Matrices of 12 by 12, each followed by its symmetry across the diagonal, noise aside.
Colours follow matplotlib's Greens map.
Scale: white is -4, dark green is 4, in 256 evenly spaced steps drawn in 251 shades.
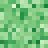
neither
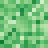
antisymmetric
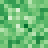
symmetric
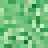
antisymmetric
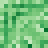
symmetric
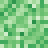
symmetric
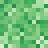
symmetric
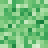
neither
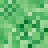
symmetric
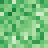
symmetric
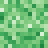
neither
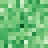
neither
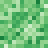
symmetric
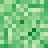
symmetric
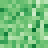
neither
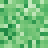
antisymmetric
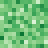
antisymmetric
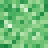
symmetric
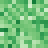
antisymmetric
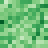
neither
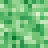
antisymmetric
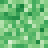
neither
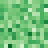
antisymmetric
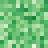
neither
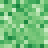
antisymmetric
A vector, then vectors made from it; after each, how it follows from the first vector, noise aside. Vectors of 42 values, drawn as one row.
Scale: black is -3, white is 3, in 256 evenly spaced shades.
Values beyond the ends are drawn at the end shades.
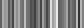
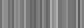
shrunk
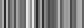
reversed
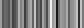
sign-scrambled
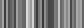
reversed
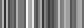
reversed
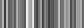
reversed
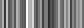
reversed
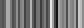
sign-scrambled
